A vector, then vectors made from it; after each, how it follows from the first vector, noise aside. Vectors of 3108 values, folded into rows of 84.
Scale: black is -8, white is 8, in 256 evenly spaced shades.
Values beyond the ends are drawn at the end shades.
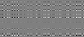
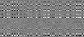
scaled up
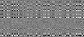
scaled up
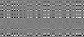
scaled up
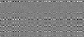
wrapped around
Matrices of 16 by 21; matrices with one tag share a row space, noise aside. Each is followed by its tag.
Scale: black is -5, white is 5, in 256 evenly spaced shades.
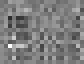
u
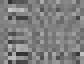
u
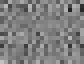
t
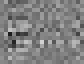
u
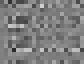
u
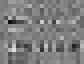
u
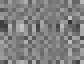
t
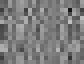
t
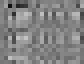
u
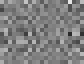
t
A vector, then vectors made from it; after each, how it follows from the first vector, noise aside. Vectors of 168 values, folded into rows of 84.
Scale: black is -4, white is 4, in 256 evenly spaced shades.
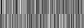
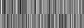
negated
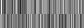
negated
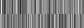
negated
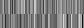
reversed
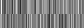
negated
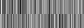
negated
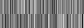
reversed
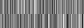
reversed
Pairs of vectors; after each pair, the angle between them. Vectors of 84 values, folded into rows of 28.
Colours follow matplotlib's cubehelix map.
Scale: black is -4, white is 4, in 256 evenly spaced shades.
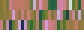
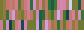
nearly parallel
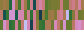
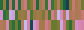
partly aligned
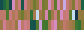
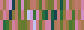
partly opposed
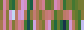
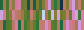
orthogonal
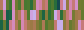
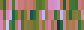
nearly opposite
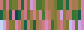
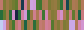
nearly parallel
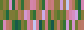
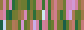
partly aligned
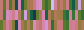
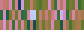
partly opposed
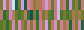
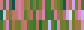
partly opposed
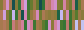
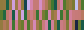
nearly opposite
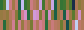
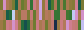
orthogonal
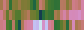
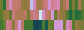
nearly opposite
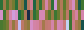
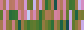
nearly opposite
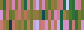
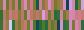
nearly opposite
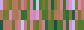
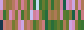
nearly parallel
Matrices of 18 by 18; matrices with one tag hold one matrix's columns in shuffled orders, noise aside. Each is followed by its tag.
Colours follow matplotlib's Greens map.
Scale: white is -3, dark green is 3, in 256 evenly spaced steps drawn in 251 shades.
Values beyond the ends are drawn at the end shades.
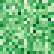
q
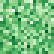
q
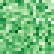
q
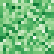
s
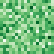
s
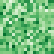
q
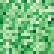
q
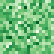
s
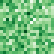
q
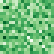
s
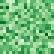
s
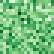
q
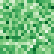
s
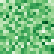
s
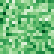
q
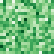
q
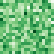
q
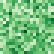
q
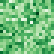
q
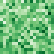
q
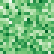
q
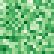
s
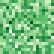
s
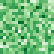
s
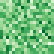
s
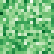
q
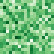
s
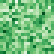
q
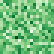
s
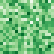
q
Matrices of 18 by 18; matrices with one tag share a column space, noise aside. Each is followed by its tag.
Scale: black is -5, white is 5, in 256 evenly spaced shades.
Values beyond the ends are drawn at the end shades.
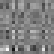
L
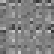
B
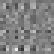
L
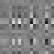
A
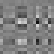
A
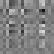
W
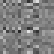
B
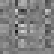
W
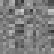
W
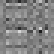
B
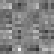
L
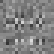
A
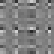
B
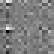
B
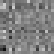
L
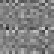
B
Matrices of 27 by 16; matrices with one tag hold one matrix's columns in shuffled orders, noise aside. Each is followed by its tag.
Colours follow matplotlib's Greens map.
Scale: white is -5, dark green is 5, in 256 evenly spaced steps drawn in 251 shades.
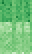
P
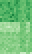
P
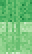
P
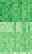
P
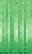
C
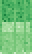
P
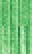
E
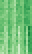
E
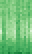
C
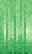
C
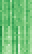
E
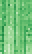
E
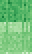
P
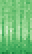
C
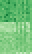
P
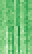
E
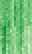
E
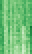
E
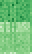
P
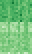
P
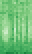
C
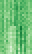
E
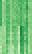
E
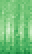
C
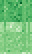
P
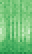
C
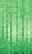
C
